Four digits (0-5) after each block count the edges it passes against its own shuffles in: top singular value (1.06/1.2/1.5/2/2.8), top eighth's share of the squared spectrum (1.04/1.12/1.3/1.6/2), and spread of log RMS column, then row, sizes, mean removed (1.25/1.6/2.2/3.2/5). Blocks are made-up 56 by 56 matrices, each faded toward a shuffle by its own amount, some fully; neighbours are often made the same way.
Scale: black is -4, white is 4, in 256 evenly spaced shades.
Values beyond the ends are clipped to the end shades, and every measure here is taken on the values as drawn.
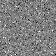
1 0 0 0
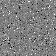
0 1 0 0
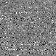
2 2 0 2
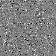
1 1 0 1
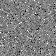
0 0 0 0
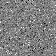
0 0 0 0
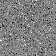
0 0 0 0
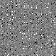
3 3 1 1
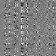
4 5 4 2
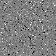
2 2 1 0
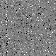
2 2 1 0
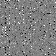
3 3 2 0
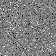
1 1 0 0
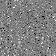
2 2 0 0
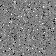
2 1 0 0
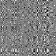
4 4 3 2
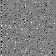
3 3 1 0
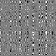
4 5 3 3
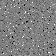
0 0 0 0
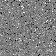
0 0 0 0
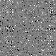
3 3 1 1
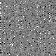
3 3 2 1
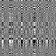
5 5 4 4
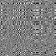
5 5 3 3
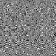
4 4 2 2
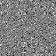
3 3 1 1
